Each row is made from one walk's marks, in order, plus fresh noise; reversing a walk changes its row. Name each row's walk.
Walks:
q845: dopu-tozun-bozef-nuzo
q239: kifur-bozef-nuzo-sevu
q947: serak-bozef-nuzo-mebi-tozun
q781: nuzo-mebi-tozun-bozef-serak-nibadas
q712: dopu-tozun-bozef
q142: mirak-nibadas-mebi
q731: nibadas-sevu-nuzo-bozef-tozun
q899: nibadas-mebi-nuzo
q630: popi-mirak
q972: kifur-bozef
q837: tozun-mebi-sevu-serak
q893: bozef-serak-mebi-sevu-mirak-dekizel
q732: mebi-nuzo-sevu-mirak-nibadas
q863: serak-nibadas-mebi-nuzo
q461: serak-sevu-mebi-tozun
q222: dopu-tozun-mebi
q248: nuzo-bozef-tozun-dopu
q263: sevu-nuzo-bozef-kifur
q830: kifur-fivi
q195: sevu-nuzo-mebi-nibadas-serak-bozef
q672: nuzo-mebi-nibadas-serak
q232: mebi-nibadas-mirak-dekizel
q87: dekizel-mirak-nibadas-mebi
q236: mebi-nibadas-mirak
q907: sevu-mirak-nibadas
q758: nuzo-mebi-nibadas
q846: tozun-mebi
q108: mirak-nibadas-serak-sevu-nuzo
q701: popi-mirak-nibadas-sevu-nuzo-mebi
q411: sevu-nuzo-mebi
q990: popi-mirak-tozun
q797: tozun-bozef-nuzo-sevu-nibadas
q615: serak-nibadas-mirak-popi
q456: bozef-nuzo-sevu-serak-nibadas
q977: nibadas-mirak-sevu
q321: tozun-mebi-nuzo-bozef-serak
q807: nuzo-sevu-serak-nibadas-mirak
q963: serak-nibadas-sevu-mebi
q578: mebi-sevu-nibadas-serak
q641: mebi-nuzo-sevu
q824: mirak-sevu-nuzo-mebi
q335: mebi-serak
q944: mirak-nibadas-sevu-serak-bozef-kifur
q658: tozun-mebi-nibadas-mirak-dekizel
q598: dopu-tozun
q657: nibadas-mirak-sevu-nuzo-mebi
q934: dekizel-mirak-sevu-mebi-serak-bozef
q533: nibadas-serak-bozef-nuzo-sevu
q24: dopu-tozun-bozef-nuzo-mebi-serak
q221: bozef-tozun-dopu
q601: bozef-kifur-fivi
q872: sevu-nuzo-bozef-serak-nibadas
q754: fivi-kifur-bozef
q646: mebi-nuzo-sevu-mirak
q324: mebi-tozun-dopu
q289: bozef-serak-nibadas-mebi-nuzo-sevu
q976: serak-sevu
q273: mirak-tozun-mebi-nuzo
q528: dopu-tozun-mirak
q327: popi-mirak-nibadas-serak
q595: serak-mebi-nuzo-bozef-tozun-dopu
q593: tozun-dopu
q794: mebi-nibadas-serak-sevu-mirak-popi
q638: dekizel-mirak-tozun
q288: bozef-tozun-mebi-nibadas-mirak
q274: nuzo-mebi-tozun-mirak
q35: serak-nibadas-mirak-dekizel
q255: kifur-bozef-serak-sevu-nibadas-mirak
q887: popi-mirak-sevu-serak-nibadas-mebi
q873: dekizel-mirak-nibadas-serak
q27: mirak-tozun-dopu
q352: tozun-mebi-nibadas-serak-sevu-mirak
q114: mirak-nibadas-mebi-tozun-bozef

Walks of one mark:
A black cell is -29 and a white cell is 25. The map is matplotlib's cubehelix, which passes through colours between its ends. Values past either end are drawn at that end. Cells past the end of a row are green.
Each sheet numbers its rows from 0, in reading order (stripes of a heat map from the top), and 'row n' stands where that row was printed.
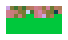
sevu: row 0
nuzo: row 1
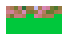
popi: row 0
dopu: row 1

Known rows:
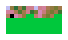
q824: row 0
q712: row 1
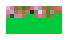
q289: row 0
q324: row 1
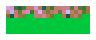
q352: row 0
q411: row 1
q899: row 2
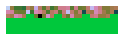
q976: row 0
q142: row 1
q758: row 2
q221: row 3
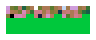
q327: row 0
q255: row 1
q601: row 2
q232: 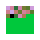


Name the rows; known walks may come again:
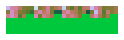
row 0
q845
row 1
q239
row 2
q263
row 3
q222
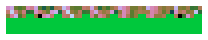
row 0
q321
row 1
q887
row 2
q595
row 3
q195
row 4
q593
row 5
q221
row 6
q977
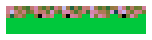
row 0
q899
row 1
q990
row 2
q824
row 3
q872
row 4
q236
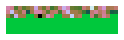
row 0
q672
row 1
q142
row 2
q947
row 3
q972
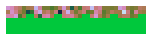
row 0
q248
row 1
q289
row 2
q411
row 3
q598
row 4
q324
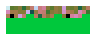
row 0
q944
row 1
q528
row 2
q327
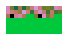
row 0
q701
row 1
q273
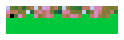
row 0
q907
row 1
q601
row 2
q976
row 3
q712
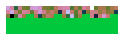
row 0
q232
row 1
q288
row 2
q274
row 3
q255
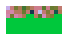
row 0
q456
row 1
q758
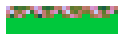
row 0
q578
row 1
q352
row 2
q335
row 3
q837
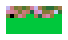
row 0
q114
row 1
q963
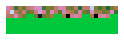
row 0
q641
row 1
q658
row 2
q630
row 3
q108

